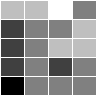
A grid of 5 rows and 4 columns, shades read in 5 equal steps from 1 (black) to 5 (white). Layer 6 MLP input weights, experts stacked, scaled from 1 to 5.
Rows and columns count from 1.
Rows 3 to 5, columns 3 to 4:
4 4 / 2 3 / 3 3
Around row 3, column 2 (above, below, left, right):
3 3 2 4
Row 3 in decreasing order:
4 4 3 2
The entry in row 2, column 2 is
3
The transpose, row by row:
4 2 2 2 1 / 4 3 3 3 3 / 5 3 4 2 3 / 3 4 4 3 3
